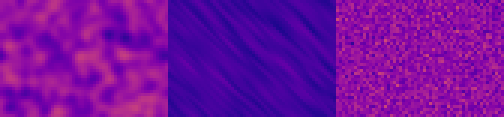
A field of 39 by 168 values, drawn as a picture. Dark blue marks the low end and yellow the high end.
It is made of 1 by 3 panels. Panel 1,1: low, blotchy. Panel 1,2: very low, slanting down to the right, faint in contrast. Panel 1,3: low, fine-grained.
